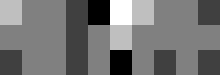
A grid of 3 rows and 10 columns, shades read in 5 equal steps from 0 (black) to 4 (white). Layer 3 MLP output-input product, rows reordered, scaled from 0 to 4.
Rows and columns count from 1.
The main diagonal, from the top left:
3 2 2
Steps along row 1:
down same down down up down down same down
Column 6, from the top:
4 3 0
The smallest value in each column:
1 2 2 1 0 0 2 1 2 1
